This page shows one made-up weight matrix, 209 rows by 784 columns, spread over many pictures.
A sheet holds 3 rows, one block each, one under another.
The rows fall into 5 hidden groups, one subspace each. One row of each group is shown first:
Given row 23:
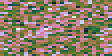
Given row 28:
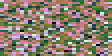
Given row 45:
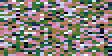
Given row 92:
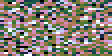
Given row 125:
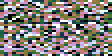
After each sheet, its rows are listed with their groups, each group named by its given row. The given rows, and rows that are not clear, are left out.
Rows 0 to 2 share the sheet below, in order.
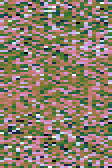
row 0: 28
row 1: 23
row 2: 125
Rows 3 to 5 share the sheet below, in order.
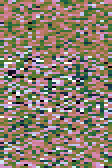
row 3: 92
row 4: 125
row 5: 28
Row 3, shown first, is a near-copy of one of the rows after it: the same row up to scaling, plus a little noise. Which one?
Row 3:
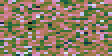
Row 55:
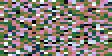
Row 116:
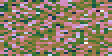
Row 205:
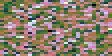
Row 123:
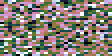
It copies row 123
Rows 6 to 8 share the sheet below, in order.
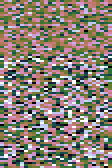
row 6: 125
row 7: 125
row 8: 45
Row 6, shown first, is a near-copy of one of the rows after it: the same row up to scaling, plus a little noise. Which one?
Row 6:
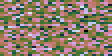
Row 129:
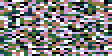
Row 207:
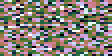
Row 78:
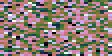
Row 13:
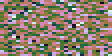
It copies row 207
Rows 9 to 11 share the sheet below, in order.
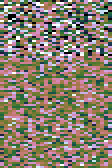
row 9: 125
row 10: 45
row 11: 23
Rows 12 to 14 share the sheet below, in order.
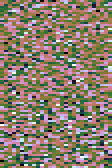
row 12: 92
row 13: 125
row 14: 45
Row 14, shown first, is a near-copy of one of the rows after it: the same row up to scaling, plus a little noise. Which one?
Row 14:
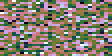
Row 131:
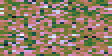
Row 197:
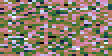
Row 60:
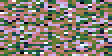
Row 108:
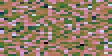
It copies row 60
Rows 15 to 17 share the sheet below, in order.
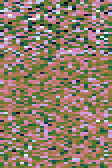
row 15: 92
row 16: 125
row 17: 45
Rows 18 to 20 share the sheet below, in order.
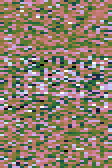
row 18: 92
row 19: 23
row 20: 92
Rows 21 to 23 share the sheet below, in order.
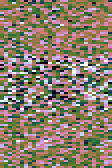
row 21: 92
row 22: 45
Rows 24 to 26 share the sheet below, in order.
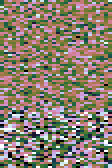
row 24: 92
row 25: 23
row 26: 45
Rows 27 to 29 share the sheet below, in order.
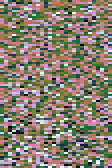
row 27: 45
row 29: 125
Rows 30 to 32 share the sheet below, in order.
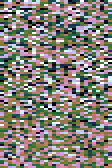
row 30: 92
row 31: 92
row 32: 45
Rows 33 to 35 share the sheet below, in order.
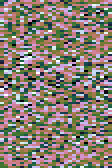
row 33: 92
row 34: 92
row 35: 125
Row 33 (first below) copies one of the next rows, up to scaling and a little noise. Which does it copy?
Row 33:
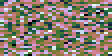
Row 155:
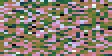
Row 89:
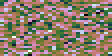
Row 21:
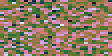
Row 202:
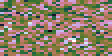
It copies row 89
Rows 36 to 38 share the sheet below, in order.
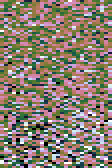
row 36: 92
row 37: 125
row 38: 28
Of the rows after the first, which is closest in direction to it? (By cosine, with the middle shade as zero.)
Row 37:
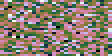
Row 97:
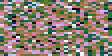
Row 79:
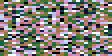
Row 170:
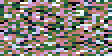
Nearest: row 170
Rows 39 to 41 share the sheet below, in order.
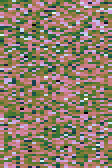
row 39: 28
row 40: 92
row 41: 23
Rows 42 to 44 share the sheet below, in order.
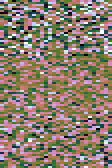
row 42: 45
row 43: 45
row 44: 45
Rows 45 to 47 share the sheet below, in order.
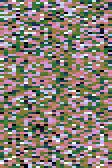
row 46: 28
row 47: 28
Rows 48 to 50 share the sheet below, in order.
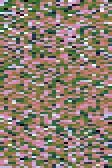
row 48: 92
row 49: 92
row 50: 28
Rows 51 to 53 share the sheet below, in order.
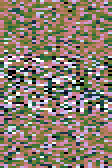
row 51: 92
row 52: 125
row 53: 125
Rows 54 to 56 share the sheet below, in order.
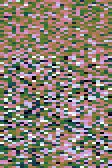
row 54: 28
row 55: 92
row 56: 92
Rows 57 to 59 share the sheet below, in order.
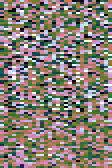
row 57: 28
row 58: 125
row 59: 45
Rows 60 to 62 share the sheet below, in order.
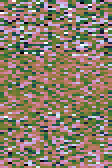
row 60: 45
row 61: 28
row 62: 28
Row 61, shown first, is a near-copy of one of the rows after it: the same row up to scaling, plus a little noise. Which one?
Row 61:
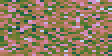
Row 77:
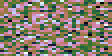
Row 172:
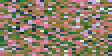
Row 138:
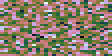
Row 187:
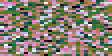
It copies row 172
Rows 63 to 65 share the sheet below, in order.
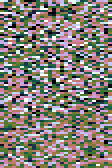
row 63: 92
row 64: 28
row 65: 45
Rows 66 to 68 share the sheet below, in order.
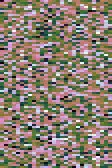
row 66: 23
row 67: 23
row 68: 23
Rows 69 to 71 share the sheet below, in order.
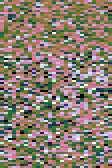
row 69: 125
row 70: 23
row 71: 92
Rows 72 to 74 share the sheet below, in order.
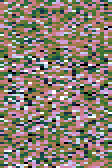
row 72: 125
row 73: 45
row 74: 92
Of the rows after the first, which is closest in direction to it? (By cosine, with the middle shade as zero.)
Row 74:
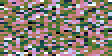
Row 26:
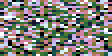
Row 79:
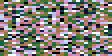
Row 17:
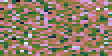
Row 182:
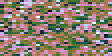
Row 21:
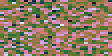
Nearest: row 182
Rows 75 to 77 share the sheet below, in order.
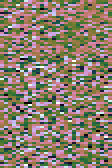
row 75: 92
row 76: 92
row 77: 28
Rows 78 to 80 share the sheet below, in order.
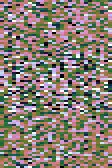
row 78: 125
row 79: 125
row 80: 92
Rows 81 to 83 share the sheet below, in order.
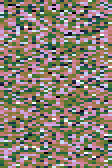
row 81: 23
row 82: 125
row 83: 28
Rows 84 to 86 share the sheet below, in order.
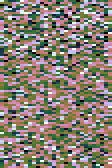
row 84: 28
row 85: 45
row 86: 28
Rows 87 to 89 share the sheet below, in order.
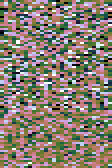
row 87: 23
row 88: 125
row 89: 92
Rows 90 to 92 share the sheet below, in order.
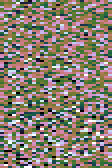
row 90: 92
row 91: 125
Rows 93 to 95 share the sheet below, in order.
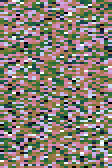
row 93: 45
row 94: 125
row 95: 45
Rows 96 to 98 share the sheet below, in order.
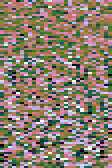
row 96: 45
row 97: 125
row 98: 23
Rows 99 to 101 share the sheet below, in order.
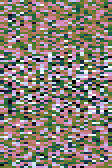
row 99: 125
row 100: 125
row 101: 23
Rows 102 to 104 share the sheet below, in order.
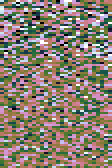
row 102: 23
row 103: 23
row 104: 28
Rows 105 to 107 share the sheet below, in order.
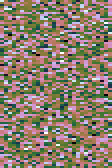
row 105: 28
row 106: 23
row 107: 23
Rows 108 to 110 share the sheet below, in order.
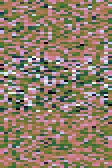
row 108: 45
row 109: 45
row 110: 125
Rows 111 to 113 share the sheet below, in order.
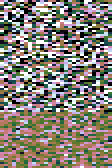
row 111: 125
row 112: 92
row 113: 125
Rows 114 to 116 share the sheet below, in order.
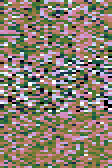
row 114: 45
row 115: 45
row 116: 92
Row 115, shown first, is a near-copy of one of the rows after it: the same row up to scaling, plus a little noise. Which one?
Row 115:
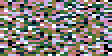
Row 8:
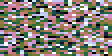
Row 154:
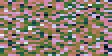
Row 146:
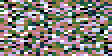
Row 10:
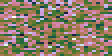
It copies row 154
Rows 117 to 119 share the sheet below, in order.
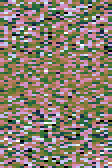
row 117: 45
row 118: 45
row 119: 28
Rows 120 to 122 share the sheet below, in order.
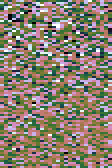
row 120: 125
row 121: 125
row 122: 125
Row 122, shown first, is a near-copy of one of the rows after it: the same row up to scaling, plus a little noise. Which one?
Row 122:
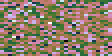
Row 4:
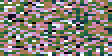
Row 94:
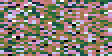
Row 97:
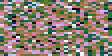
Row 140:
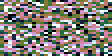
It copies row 94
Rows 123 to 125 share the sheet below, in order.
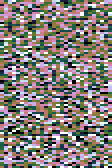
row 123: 92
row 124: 125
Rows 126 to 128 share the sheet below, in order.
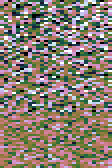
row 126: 28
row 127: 125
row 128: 45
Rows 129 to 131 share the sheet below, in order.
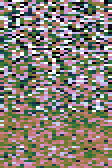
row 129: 125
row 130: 23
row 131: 45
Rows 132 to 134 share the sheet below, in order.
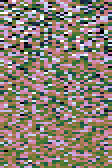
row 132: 45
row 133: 28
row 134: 92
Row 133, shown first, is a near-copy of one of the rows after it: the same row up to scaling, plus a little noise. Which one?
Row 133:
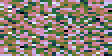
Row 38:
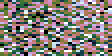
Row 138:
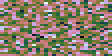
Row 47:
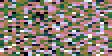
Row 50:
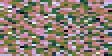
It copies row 50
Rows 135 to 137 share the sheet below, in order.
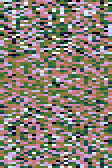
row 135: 125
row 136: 28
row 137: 125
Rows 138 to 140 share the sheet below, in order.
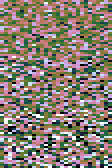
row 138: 28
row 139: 45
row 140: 125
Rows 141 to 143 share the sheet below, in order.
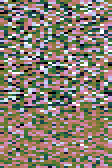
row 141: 45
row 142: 45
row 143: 125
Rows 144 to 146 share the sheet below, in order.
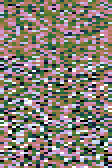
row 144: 23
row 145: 45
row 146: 45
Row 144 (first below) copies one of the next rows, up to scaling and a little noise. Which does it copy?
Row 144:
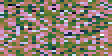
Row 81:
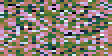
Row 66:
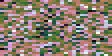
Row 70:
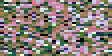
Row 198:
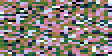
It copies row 81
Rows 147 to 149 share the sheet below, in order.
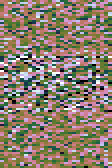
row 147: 92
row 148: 92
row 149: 45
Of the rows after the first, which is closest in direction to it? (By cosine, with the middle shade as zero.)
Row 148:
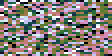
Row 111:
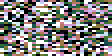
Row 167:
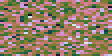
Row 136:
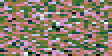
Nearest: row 136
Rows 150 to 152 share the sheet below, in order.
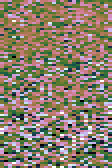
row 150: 125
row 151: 45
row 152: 23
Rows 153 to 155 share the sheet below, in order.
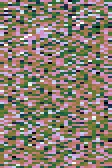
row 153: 23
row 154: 45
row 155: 92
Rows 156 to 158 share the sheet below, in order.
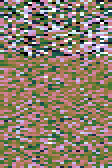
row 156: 28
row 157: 92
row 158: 125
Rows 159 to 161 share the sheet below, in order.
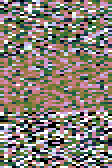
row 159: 45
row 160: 45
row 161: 92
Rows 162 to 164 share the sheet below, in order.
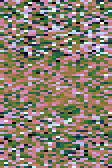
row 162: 28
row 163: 92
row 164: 92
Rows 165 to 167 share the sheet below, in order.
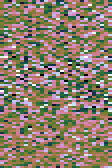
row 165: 23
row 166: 45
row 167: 92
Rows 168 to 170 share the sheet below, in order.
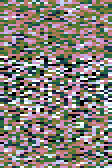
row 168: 45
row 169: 45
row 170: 92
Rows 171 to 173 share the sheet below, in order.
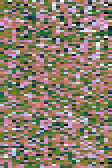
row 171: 23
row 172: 28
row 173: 45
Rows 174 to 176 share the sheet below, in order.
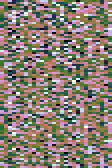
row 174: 125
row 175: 125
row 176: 125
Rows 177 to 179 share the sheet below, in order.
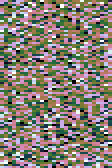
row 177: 28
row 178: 125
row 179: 28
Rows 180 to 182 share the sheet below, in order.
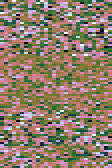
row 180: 45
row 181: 125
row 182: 92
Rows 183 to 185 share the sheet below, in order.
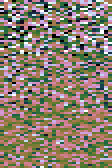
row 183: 45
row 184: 45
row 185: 45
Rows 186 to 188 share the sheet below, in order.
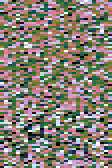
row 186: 45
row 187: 28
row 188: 92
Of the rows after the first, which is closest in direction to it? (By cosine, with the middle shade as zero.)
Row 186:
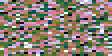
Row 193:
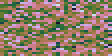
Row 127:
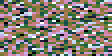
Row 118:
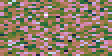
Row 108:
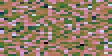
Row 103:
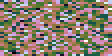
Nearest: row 108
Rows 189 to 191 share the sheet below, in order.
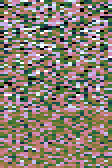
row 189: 23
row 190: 92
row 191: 28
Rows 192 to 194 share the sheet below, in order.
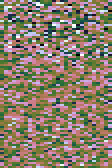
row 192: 125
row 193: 92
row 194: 23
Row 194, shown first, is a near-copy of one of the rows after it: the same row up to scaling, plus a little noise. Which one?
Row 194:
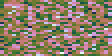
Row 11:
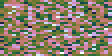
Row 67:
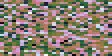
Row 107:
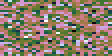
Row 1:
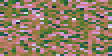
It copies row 11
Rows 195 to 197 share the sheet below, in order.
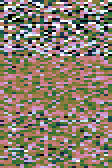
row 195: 125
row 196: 23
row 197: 45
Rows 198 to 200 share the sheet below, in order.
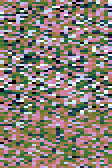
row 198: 23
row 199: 92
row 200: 92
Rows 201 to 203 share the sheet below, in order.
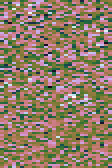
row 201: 45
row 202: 92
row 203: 92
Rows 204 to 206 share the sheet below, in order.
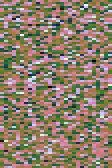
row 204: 125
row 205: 92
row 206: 125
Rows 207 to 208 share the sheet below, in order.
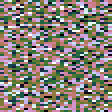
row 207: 125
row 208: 28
